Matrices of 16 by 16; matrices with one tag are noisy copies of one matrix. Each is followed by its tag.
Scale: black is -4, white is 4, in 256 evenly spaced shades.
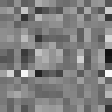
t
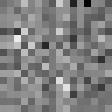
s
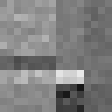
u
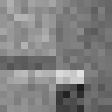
u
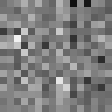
s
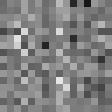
s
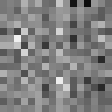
s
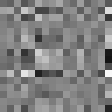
t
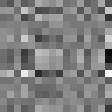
t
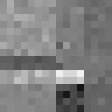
u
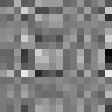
t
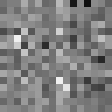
s
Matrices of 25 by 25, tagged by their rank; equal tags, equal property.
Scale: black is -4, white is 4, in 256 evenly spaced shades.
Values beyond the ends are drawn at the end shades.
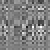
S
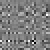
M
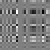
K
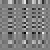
K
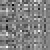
M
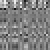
S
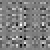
S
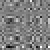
M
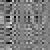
S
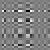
K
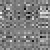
M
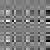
K
